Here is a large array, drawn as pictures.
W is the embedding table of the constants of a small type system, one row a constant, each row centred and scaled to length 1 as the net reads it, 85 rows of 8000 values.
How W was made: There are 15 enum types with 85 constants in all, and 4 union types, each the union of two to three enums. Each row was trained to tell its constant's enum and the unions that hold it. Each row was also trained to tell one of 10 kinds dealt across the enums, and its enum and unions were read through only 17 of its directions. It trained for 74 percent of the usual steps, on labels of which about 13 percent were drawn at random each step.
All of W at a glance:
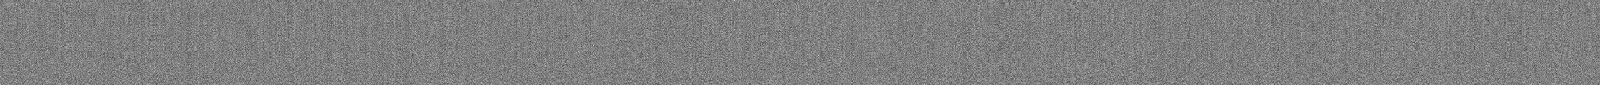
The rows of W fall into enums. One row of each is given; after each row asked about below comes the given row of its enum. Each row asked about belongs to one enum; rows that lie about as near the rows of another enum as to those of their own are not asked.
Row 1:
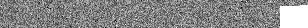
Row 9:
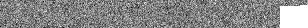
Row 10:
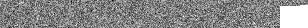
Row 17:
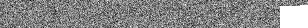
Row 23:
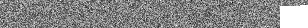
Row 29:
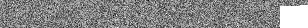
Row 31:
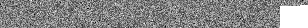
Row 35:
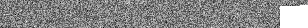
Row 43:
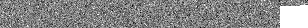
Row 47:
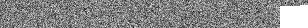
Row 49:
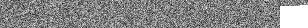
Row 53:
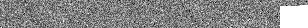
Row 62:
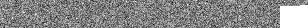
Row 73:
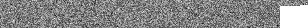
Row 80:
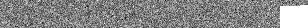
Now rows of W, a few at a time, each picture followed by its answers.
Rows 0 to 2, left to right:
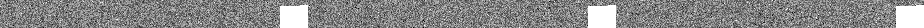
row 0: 1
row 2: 80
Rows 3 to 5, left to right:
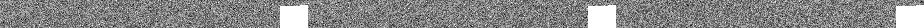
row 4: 62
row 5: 80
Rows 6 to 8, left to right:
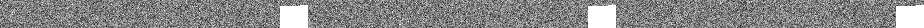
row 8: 53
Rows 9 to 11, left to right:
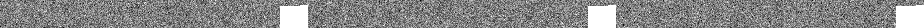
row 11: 31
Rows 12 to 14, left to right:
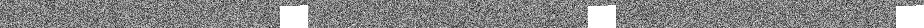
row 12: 9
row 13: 80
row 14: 9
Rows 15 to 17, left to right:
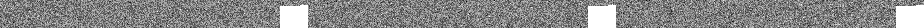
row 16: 73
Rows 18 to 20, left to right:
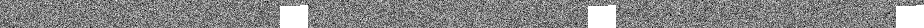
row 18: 73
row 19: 73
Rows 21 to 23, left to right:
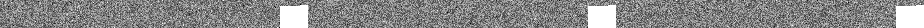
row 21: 17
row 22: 23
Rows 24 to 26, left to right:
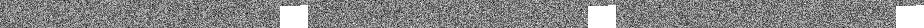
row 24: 17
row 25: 35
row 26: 47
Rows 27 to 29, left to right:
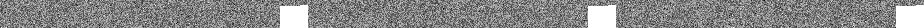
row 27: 9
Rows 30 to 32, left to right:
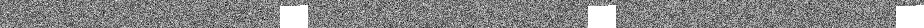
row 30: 47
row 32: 49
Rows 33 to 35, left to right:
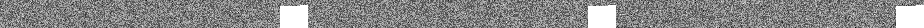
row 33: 47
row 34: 80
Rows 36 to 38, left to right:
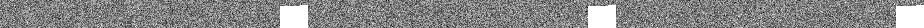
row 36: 49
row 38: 47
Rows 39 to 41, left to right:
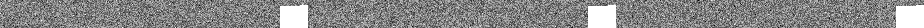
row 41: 80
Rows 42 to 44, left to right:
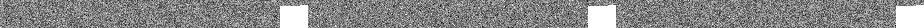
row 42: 31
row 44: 47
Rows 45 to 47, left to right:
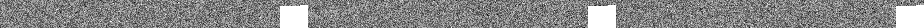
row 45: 31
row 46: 49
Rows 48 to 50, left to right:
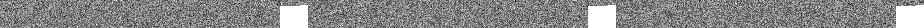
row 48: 43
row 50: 49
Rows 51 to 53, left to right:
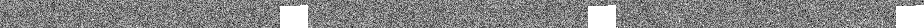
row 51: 9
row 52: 53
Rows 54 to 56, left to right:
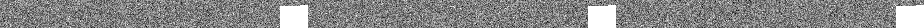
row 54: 23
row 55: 73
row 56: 53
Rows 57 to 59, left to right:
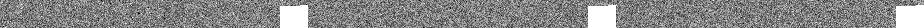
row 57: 23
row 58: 73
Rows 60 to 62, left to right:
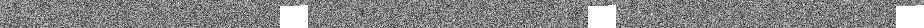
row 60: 62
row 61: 17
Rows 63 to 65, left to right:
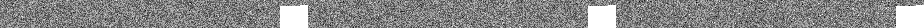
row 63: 31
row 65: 1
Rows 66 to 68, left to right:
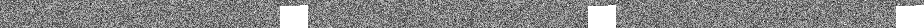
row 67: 23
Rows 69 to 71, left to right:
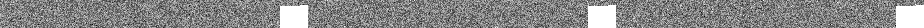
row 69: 80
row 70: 23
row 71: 47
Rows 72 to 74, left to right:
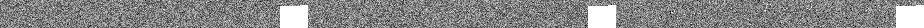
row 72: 31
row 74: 43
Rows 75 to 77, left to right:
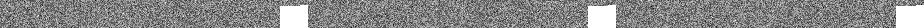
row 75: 9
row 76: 35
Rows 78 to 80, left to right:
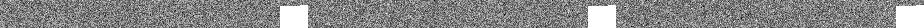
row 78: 53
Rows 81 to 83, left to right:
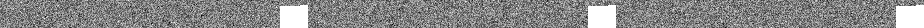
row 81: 9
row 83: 35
